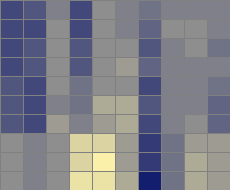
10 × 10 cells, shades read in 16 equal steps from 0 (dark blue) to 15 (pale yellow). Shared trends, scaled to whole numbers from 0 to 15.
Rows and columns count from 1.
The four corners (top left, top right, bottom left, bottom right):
3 7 8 9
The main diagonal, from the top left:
3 3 8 4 8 10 3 6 10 9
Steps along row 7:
down up down up up down up up down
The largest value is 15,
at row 9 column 5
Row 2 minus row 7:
-1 0 -1 -4 -1 -3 2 1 0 2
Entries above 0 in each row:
10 10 10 10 10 10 10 10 10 9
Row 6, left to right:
4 3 7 6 10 10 4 7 7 5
